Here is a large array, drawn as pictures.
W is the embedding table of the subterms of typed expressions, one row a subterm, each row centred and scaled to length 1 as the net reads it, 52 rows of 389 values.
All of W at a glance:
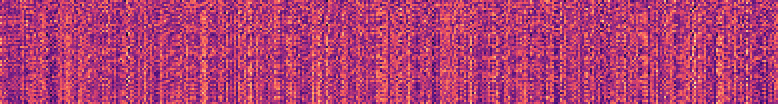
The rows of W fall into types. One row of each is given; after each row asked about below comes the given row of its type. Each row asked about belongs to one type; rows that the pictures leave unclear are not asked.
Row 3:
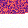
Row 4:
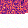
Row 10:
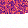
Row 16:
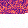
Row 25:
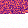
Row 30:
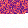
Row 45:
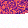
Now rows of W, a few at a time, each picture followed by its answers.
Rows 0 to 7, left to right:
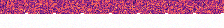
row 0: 4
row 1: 3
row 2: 16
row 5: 25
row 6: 45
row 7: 16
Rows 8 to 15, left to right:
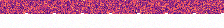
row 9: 16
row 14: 16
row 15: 25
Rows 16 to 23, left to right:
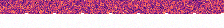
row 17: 10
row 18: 45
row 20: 30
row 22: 45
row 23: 3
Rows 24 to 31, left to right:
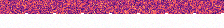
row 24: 30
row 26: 3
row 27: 25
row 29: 45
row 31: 45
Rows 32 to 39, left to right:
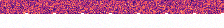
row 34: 25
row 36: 4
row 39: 3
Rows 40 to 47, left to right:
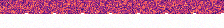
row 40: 16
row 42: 3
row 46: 25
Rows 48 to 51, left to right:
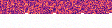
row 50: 45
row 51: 25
